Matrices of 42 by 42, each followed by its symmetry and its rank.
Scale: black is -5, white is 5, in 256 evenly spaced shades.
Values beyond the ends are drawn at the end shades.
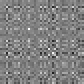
symmetric, rank three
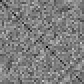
symmetric, full rank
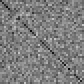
symmetric, full rank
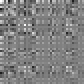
symmetric, rank two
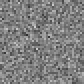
antisymmetric, full rank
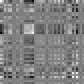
symmetric, rank two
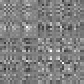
symmetric, rank three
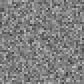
antisymmetric, full rank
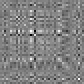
symmetric, rank three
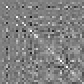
symmetric, rank five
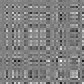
symmetric, rank two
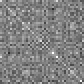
symmetric, rank five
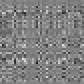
neither, rank three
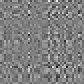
neither, rank three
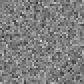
symmetric, full rank
